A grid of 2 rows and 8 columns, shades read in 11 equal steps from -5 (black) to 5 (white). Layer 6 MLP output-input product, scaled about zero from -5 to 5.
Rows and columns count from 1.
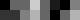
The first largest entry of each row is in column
4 4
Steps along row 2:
same up up down down up up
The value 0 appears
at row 1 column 8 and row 2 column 3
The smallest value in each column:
-5 -3 -1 2 -1 -5 -5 0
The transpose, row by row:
-5 -3 / -1 -3 / -1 0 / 3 2 / -1 -1 / -4 -5 / -5 -1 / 0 2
